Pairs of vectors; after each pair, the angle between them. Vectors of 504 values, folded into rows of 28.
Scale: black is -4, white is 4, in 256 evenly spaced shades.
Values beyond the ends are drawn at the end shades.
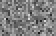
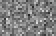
nearly opposite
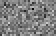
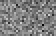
partly opposed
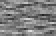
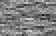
nearly parallel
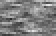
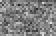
partly opposed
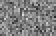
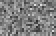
partly aligned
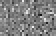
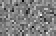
nearly opposite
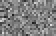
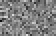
nearly opposite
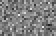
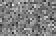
partly opposed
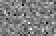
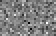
nearly opposite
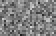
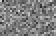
orthogonal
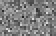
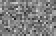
partly opposed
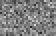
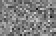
partly aligned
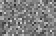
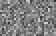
partly aligned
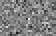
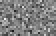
partly opposed
